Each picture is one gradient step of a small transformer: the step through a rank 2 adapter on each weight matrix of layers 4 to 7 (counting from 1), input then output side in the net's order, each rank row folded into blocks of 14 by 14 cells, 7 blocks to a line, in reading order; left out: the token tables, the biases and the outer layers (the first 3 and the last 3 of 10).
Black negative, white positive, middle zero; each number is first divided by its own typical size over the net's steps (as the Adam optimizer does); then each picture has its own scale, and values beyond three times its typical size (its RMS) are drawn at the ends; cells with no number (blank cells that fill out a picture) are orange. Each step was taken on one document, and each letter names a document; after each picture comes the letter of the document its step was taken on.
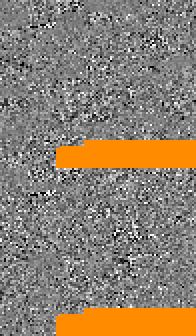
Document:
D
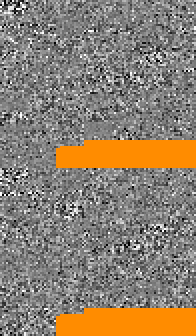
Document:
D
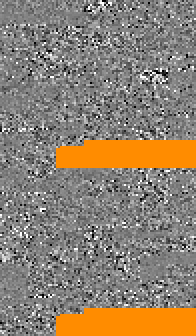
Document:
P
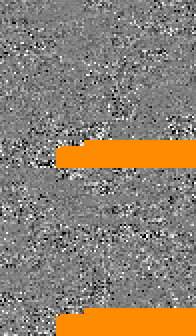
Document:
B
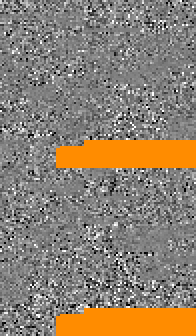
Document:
P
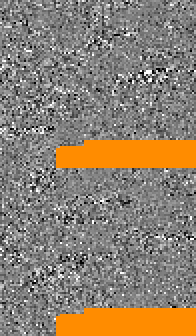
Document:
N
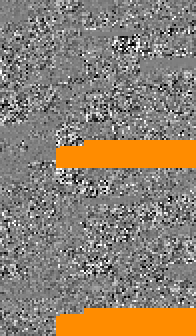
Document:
D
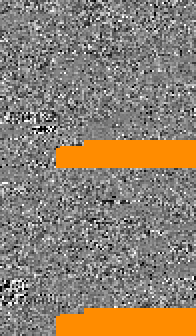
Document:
D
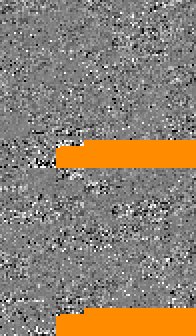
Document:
B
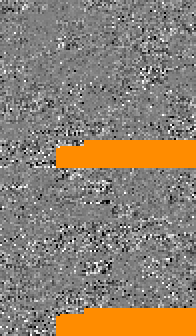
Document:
B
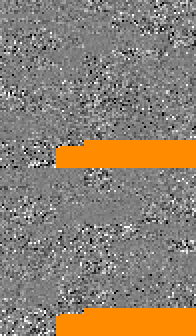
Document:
B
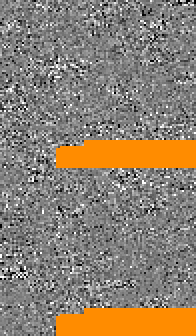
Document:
N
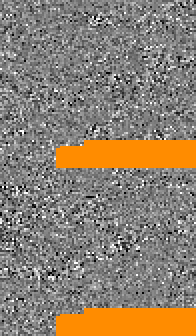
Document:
N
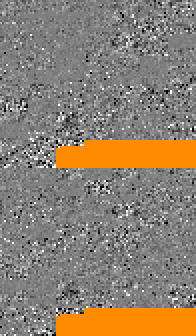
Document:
B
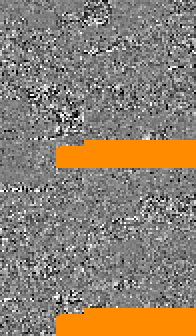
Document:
N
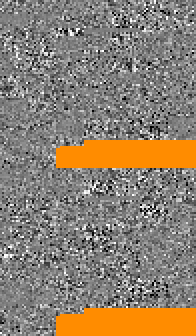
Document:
P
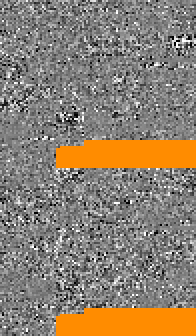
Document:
D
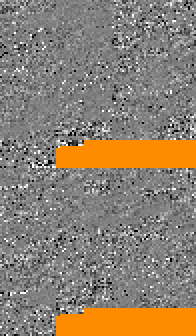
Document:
B
